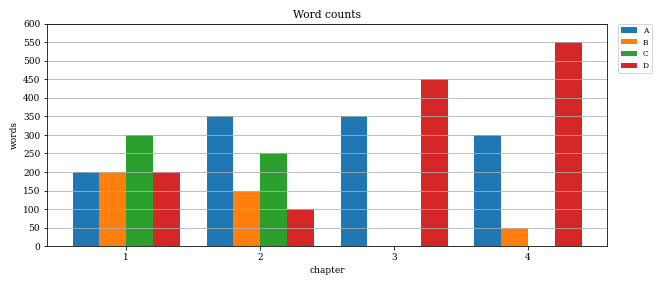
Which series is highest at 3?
D
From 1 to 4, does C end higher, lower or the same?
lower
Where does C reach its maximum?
1
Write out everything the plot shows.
Title: Word counts
x-axis: chapter, ticks 1 2 3 4
y-axis: words, ticks 0 50 100 150 200 250 300 350 400 450 500 550 600
Legend: A, B, C, D
Values:
A: 200 350 350 300
B: 200 150 0 50
C: 300 250 0 0
D: 200 100 450 550
